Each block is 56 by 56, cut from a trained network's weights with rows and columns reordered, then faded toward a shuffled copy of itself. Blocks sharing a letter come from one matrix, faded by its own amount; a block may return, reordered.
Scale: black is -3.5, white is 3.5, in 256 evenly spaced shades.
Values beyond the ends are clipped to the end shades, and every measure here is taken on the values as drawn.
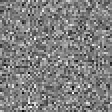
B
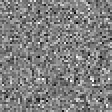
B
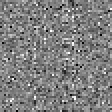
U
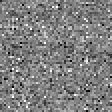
U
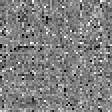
U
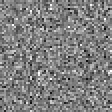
B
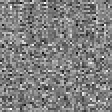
B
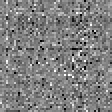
U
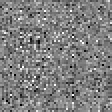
U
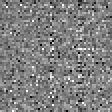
U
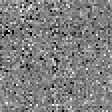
U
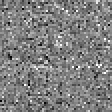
U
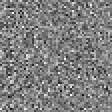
B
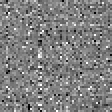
U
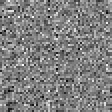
B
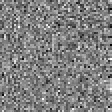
B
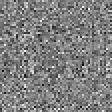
B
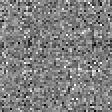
U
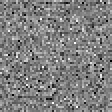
U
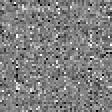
U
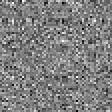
B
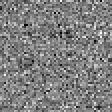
B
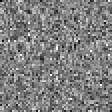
B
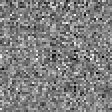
B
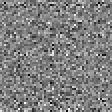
B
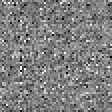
U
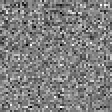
B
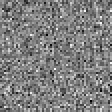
B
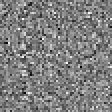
B
